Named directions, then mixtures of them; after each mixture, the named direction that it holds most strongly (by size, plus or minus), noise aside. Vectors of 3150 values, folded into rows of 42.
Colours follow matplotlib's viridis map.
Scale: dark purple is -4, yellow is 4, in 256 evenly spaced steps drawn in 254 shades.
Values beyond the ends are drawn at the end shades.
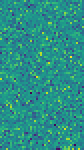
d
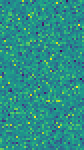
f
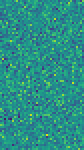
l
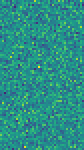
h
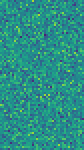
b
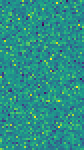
f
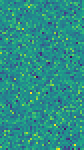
d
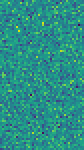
f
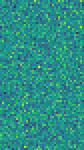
h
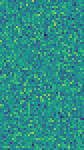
b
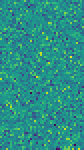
d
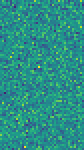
h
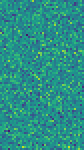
b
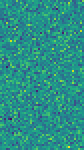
l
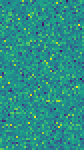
f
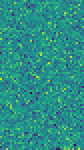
d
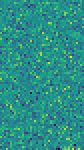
d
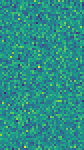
h
